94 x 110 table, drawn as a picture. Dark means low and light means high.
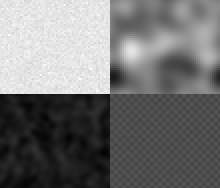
It is made of 2 by 2 panels. Panel 1,1: very high, fine-grained, faint in contrast. Panel 1,2: middling, smooth, strong in contrast. Panel 2,1: very low, blotchy, faint in contrast. Panel 2,2: low, checkered, faint in contrast.
